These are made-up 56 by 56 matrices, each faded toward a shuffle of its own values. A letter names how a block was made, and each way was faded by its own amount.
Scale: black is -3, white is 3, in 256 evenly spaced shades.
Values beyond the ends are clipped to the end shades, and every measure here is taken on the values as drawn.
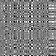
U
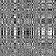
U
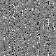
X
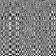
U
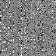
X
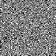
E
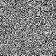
E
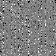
X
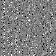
X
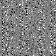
X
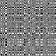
U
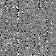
X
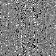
X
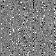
X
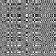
U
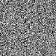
E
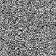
E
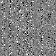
X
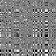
U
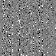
X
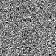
E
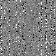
X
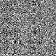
E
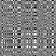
U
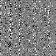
X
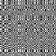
U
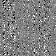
X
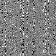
X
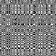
U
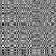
U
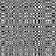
U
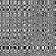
U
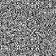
E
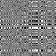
U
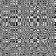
U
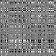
U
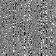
X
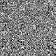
E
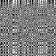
U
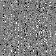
X
